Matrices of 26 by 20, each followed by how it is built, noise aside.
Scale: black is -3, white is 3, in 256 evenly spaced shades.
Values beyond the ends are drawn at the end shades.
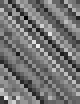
Toeplitz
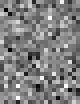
noise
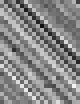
Toeplitz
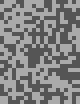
noise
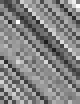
Toeplitz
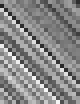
Toeplitz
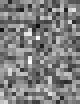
noise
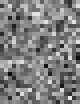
noise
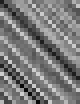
Toeplitz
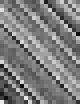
Toeplitz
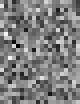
noise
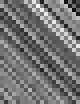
Toeplitz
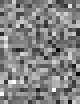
noise
